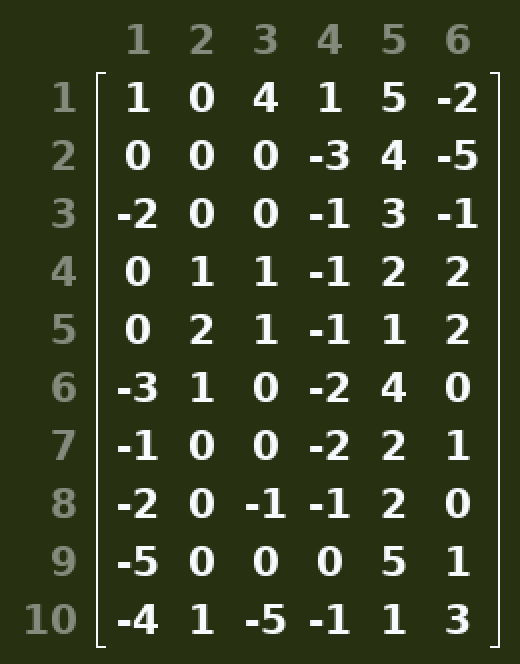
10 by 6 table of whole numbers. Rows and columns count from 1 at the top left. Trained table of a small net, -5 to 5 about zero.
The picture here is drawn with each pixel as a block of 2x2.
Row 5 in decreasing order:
2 2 1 1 0 -1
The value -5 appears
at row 2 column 6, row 9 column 1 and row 10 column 3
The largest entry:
5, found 2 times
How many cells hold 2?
6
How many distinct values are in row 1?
5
